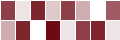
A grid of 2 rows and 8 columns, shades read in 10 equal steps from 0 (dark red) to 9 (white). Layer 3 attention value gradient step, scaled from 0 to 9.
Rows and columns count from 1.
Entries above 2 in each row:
5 4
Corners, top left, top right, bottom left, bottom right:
2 3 6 8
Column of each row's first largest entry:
7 3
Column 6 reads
6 2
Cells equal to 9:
2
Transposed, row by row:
2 6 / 8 1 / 1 9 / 7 0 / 2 8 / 6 2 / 9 1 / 3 8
